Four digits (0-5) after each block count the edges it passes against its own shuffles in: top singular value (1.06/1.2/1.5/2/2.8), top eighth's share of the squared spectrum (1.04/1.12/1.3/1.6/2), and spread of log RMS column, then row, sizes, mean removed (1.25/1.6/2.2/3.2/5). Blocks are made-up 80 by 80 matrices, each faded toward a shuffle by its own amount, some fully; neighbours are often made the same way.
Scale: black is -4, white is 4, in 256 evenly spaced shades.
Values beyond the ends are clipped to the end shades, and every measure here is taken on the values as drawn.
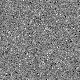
0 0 0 0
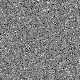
0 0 0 0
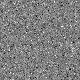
0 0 0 0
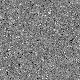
0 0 0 0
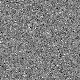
0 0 0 0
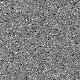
0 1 0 0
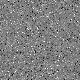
1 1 0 0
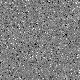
2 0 0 0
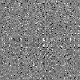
4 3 2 2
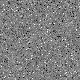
2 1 0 0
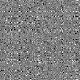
4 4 2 2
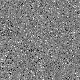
3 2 0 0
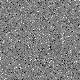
2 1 0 0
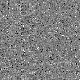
3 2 1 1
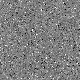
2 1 0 0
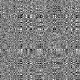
5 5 3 3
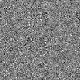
4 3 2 1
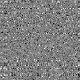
4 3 2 2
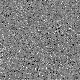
2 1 0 0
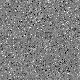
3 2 0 0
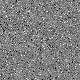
1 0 0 0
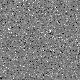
2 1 0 0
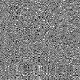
4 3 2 1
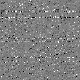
4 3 1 2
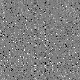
4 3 1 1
